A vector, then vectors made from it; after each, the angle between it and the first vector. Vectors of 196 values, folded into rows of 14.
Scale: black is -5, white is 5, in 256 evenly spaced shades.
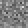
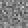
nearly parallel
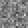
orthogonal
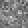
partly opposed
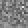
nearly parallel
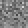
nearly parallel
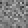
nearly opposite
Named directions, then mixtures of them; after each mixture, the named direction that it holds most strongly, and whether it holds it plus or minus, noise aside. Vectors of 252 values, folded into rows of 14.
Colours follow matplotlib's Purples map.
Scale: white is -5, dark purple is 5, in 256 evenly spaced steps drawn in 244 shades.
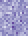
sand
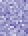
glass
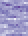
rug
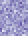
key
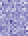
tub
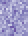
key, minus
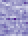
rug, minus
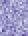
key, minus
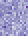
sand, minus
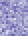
key, minus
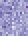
sand, minus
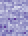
rug, minus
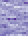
rug, minus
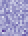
key, minus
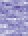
rug, plus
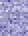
tub, plus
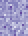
glass, minus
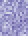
sand, plus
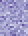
glass, minus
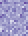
tub, minus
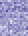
tub, minus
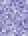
key, plus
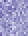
sand, minus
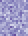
glass, minus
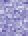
key, minus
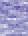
rug, plus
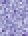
key, minus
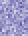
key, plus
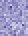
glass, minus
